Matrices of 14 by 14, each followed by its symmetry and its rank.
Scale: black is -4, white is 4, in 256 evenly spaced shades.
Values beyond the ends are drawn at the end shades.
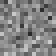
neither, full rank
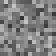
neither, full rank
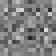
neither, rank three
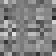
neither, rank two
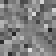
antisymmetric, full rank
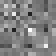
symmetric, rank three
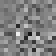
neither, rank three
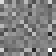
symmetric, rank three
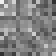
symmetric, rank three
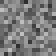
neither, full rank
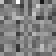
neither, rank three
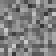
antisymmetric, full rank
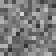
neither, full rank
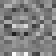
neither, rank two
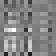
neither, rank two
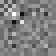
symmetric, rank three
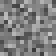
antisymmetric, full rank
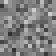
antisymmetric, full rank
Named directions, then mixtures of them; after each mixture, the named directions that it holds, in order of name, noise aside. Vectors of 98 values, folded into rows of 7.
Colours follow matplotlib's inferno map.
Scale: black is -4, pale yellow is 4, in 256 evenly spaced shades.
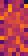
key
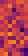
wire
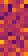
key, wire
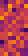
key, wire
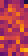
key, wire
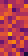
key, wire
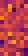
key, wire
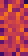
key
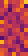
key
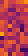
key, wire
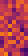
wire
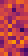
wire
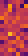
key, wire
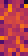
key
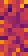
key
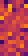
key, wire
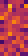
key, wire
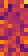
key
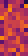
key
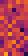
wire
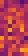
key, wire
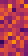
key, wire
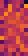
key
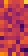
key, wire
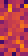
key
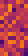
key, wire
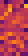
key, wire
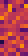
key, wire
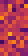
key, wire
